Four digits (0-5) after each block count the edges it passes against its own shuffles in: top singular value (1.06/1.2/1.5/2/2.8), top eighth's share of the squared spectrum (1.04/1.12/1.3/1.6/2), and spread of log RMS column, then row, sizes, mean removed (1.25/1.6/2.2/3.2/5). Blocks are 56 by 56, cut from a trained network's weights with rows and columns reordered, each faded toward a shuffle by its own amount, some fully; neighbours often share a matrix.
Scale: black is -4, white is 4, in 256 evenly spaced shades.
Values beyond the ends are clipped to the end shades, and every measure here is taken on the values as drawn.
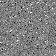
1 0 0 0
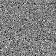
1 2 0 0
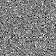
2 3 0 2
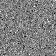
1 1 0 0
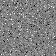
0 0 0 0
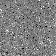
0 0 0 0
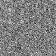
3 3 0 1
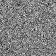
1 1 0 0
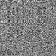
3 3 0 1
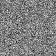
1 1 0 0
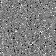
0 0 0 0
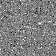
0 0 0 0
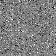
1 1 0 0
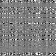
3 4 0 4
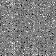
2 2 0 1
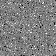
0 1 0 0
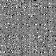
2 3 0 2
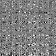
3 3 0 3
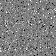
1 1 0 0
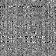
3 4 0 3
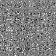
2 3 0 2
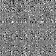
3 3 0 3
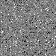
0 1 0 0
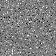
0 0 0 0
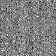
2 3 0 2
